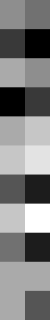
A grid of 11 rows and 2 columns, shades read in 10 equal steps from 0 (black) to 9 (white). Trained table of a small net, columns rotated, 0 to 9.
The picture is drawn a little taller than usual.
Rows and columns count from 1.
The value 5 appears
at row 1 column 1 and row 3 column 2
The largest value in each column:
7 9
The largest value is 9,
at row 8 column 2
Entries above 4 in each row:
1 0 2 0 2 2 0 2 0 2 1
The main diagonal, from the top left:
5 0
